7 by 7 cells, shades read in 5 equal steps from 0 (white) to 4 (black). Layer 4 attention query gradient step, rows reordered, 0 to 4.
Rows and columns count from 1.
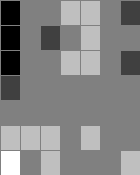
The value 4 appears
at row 1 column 1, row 2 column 1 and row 3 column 1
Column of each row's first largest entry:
1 1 1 1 1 4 2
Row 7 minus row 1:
-4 0 -1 1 1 0 -2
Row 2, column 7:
2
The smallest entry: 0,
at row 7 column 1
